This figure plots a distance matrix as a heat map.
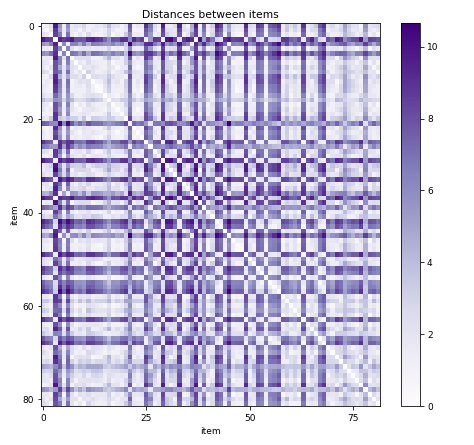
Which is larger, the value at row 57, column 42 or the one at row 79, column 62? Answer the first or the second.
the first
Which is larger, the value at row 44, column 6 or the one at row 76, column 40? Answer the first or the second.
the first
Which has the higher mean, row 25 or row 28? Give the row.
25
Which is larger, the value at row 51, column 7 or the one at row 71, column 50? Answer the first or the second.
the second
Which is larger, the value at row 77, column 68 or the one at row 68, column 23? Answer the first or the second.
the first
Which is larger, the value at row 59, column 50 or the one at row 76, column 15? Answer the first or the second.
the first
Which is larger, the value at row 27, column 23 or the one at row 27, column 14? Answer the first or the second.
the first
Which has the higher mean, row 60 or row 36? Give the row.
36
